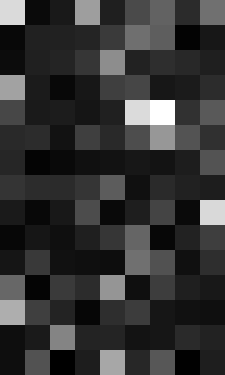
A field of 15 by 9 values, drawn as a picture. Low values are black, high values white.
Grain: fine. Average level on the scale: 20%. Mirror symmetry: none. Calmest part: middle left.
